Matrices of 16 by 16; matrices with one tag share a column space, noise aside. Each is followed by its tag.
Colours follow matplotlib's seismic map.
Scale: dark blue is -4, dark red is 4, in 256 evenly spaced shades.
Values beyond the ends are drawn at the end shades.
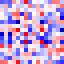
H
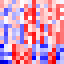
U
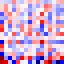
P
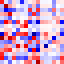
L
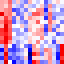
U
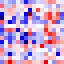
H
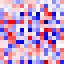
H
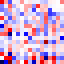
P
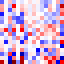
P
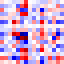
L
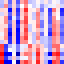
U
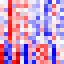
U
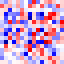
H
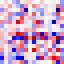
L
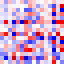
L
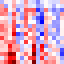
U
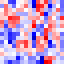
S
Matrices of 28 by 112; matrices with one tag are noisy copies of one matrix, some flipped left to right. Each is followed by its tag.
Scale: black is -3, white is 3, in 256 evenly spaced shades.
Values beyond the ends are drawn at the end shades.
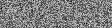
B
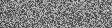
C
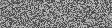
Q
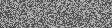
C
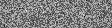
C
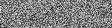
C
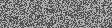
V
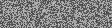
B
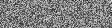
V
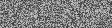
B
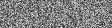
B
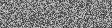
C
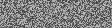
Q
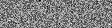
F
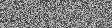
F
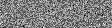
Q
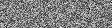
F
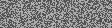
F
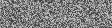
Q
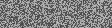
V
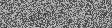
C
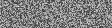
Q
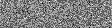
Q
